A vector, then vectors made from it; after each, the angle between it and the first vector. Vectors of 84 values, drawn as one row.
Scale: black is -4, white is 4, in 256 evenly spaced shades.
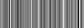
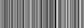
partly aligned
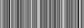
nearly parallel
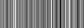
orthogonal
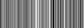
orthogonal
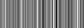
orthogonal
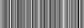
nearly parallel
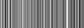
partly opposed
